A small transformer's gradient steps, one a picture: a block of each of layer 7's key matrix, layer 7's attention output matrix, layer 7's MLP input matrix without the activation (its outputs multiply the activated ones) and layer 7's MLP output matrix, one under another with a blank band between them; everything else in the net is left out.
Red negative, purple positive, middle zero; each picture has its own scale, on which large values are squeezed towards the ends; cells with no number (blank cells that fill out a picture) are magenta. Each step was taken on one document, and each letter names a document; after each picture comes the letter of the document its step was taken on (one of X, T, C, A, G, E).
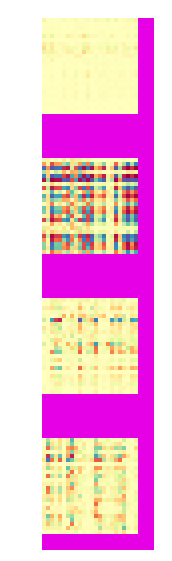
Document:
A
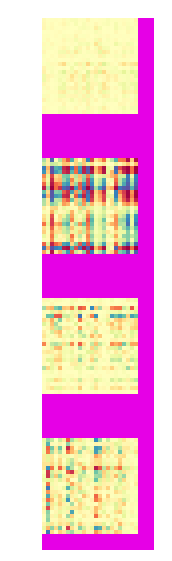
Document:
A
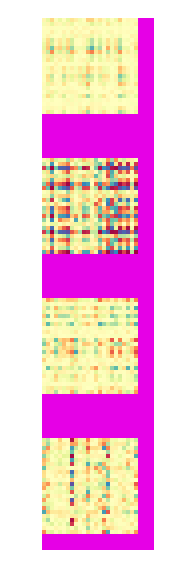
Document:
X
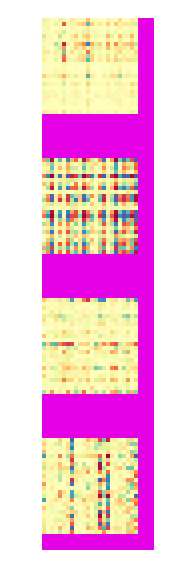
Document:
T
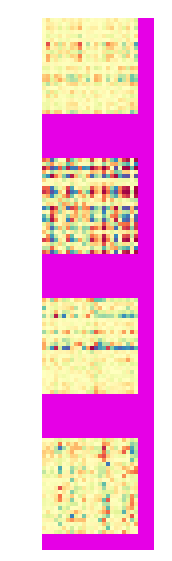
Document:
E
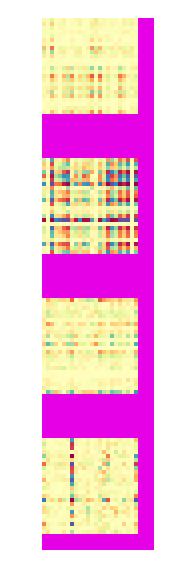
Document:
X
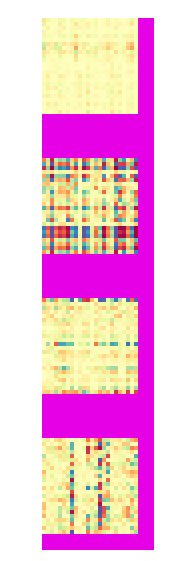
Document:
T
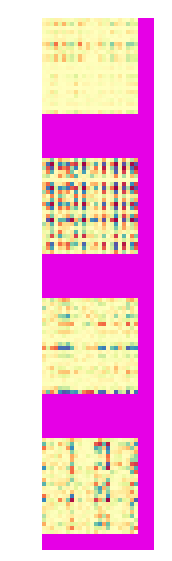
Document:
T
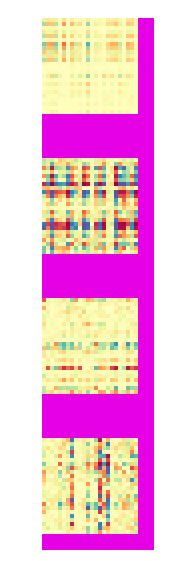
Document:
T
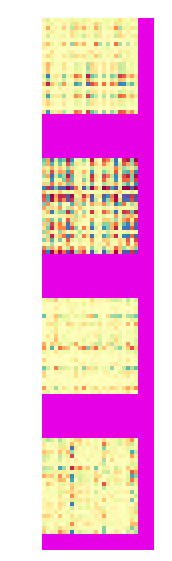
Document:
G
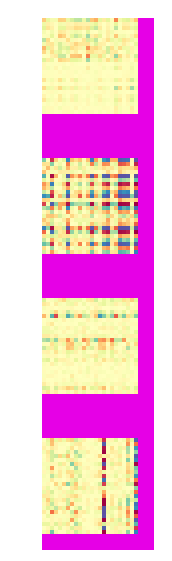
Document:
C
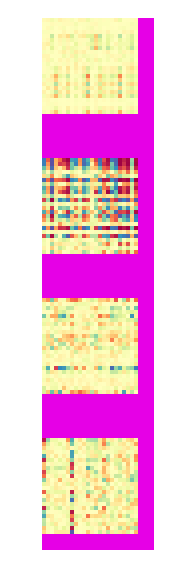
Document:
X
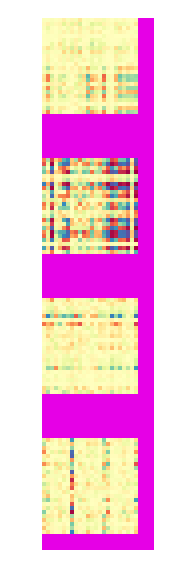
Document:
X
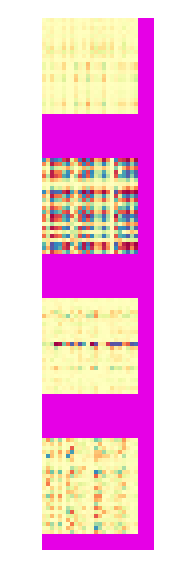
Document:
A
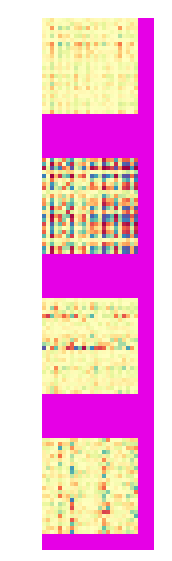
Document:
E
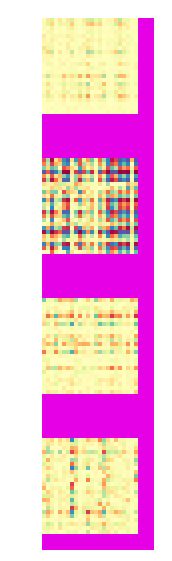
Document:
X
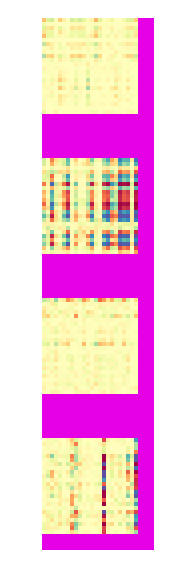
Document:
C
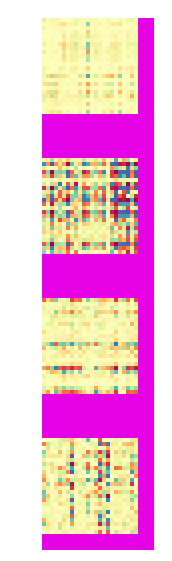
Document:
T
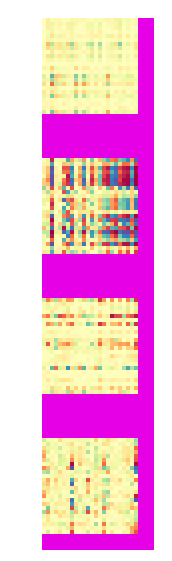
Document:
X
